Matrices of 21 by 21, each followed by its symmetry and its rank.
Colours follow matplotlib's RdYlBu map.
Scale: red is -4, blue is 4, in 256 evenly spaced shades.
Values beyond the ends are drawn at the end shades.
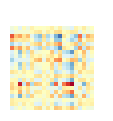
neither, rank two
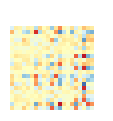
neither, rank three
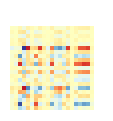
neither, rank two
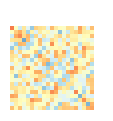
symmetric, full rank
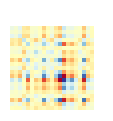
symmetric, rank two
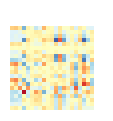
neither, rank three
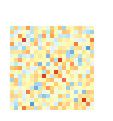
symmetric, full rank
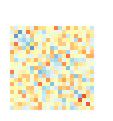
symmetric, full rank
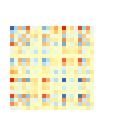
symmetric, rank two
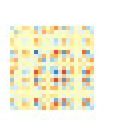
symmetric, rank two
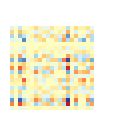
neither, rank two
